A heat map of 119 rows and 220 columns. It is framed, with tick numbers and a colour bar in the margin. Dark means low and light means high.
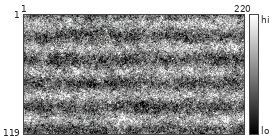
Slope: none. Histogram: bell-shaped. Grain: blotchy. Stripes: horizontal, repeating 5 times.
